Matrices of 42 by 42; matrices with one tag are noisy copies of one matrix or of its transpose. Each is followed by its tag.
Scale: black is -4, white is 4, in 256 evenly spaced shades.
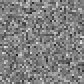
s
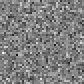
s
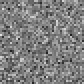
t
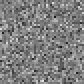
s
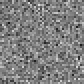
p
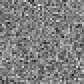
p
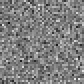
p
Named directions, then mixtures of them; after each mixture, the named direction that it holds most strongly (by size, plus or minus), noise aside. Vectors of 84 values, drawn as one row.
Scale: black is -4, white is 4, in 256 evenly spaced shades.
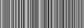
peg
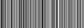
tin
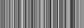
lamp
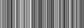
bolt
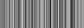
lamp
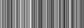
bolt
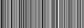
tin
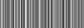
peg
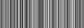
peg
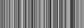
lamp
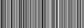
tin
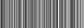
lamp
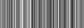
bolt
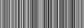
peg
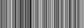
bolt
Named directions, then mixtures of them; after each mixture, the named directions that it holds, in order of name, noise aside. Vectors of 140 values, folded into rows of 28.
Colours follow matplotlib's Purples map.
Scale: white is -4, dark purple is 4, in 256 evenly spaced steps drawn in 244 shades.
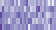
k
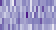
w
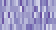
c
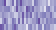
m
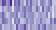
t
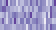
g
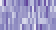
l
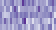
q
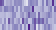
k, l, m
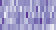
c, w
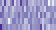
c, k, m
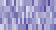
m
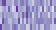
m, t, w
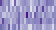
w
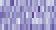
k, w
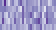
c, g, m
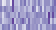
t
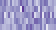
c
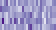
c, g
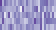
c, w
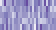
l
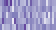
g, t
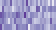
k, t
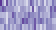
g, l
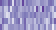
q, t, w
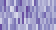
m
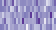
g, m, q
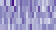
m, q, w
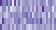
g, t, w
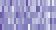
k, t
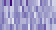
c, k, t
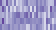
g, k, w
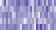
l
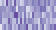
m
